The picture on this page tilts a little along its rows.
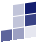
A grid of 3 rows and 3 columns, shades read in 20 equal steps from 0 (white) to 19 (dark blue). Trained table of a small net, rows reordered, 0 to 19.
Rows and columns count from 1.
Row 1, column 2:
5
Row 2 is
0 5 16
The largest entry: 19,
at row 1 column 3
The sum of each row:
24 21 23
